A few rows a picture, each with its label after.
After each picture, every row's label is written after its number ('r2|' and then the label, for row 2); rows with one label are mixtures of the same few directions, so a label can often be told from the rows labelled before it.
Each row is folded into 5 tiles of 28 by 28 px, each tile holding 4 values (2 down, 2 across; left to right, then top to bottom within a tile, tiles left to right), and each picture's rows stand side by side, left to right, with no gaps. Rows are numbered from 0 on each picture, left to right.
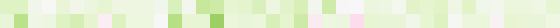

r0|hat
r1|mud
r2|mud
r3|mud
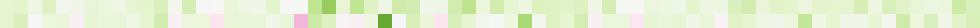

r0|mud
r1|mud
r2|hat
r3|hat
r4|mud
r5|hat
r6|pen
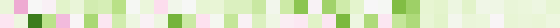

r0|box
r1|box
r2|pen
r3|mud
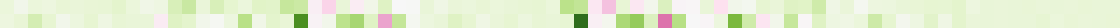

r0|box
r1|hat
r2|hat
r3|box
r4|hat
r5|box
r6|box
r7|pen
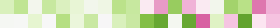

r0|pen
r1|pen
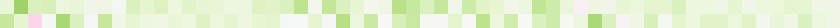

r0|box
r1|pen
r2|pen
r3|pen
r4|box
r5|pen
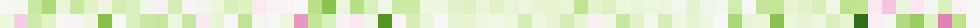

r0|hat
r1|pen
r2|hat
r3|hat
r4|box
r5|mud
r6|hat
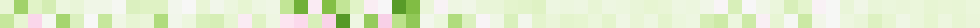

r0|box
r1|hat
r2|pen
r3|box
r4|pen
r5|pen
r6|box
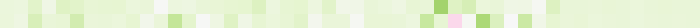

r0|mud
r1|box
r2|mud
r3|box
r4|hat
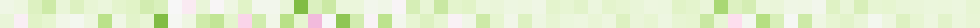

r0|hat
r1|hat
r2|box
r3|box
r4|pen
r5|box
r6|box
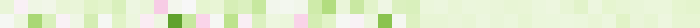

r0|box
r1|box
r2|hat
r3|pen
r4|pen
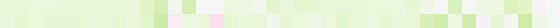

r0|hat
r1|mud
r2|box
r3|pen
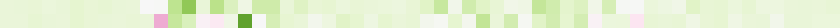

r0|mud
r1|hat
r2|box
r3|pen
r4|mud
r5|mud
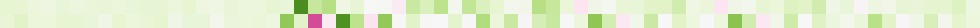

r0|hat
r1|mud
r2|box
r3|pen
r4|box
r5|box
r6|box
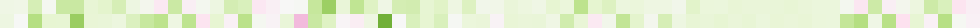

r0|mud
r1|pen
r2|hat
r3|mud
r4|box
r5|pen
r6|pen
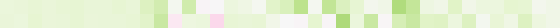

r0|mud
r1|mud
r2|pen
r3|pen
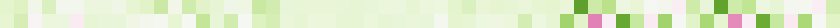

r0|mud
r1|pen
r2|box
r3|hat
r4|box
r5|box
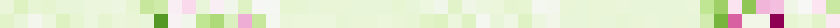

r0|box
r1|hat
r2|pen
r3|pen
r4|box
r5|mud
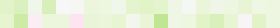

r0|mud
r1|hat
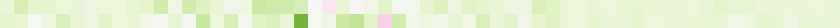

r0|box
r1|pen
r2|hat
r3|pen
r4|mud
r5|box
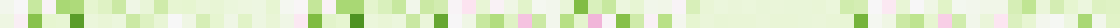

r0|mud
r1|box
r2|mud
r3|hat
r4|box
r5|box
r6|hat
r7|hat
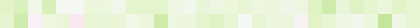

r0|mud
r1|hat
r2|hat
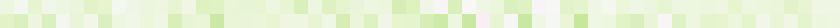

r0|pen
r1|mud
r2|pen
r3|pen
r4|hat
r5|pen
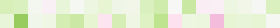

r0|hat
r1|mud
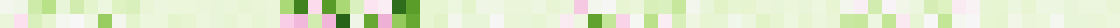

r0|hat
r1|box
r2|pen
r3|mud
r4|box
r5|box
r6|pen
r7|mud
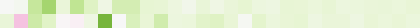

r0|hat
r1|hat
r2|mud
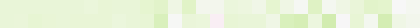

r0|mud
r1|mud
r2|pen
